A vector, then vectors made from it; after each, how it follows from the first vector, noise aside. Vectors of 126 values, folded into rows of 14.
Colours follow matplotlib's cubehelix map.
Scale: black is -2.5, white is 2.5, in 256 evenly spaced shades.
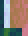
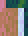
reversed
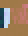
partly zeroed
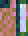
wrapped around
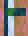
wrapped around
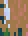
partly zeroed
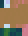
partly zeroed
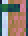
wrapped around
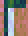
wrapped around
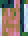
wrapped around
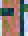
wrapped around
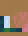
partly zeroed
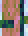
wrapped around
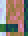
wrapped around
